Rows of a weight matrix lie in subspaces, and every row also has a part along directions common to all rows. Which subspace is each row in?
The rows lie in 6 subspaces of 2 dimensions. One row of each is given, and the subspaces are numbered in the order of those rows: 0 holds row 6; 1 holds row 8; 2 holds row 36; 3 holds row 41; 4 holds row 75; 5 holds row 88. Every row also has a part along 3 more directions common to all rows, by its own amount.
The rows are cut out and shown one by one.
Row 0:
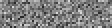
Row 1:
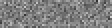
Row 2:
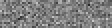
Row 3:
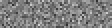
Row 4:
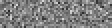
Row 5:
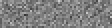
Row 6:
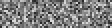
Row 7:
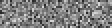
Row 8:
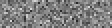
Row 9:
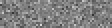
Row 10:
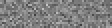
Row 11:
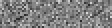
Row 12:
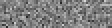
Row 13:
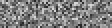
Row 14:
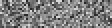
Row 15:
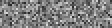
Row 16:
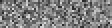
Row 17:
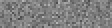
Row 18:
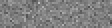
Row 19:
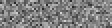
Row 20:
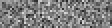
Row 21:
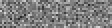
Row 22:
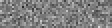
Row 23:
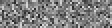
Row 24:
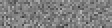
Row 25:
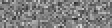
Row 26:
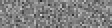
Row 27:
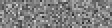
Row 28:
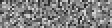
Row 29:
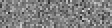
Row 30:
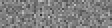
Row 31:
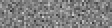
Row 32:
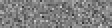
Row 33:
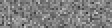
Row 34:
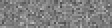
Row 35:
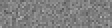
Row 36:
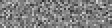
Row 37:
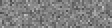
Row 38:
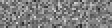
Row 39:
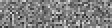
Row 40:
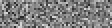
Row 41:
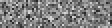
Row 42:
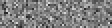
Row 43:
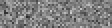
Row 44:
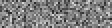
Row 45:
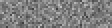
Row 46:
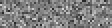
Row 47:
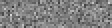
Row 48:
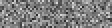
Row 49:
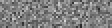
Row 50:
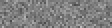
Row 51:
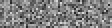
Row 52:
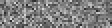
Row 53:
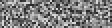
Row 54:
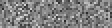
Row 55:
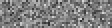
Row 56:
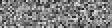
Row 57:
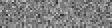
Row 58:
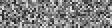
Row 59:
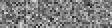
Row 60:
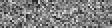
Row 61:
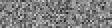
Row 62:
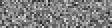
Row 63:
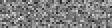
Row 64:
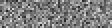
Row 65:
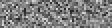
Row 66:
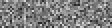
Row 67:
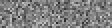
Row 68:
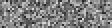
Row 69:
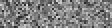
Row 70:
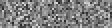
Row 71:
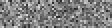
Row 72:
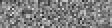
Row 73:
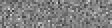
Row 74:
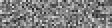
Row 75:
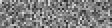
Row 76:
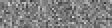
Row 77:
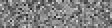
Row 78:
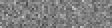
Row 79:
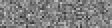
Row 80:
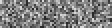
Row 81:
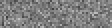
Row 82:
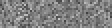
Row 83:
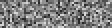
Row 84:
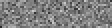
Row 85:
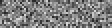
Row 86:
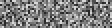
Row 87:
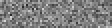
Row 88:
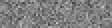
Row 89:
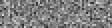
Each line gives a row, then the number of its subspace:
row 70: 1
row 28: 4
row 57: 0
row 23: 0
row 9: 3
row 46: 3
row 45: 5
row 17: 4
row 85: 0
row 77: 1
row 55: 5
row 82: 1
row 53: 2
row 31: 4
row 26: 4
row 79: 5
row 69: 1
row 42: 4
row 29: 4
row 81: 2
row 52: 3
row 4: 2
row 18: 1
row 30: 4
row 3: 2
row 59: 5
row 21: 5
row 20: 4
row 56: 5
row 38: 5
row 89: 2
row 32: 4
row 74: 3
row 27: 4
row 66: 5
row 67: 0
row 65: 2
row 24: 2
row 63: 3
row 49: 5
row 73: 2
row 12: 3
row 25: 5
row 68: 5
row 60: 1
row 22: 3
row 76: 1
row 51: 5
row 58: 0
